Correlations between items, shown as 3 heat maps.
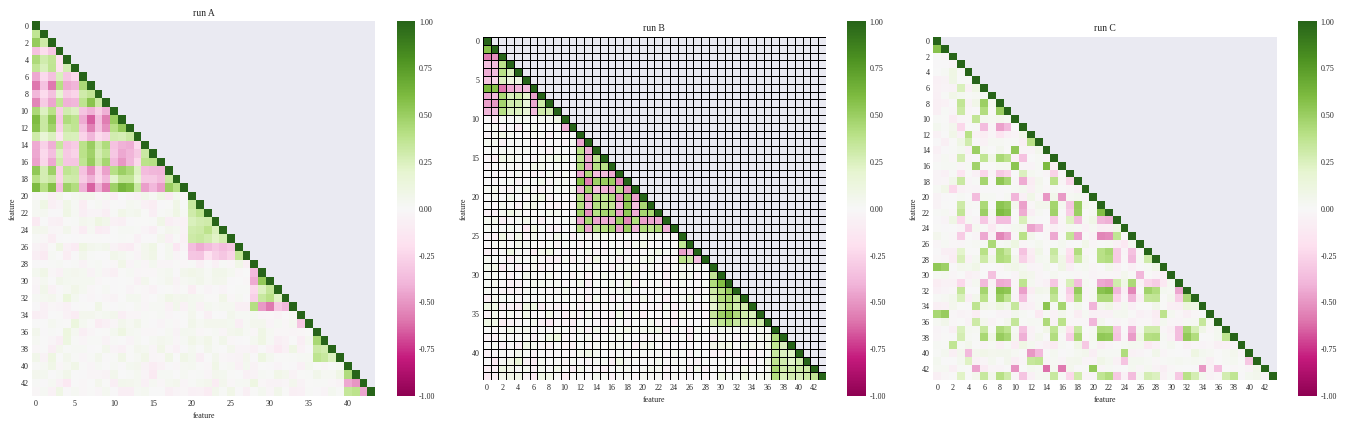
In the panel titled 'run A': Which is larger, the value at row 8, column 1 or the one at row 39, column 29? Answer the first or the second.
the second
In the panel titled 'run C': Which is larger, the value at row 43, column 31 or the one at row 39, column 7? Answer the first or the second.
the second
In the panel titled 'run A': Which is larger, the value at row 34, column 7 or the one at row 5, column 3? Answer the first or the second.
the first
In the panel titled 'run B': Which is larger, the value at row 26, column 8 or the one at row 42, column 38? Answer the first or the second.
the second
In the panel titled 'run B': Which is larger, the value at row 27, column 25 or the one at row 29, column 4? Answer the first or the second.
the second
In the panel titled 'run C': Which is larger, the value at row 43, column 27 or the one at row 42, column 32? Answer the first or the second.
the first
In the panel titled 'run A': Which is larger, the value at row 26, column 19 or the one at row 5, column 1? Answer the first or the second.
the second
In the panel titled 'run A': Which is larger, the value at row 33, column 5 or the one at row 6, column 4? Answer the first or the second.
the first
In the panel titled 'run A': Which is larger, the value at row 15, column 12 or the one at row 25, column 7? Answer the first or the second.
the second
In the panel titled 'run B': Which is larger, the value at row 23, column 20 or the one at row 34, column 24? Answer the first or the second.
the second
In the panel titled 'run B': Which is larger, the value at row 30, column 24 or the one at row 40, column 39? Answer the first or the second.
the second
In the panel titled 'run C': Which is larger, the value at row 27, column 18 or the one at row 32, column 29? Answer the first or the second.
the first
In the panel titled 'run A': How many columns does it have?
44
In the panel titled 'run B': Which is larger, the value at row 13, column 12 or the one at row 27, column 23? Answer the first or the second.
the second
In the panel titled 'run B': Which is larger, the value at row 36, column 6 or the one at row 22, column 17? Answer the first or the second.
the first
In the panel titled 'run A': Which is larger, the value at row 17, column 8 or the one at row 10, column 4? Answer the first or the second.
the second
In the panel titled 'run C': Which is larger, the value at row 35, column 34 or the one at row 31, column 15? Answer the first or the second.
the first
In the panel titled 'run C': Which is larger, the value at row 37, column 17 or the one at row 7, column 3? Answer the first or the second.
the second
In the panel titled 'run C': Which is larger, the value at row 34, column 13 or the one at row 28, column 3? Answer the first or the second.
the second
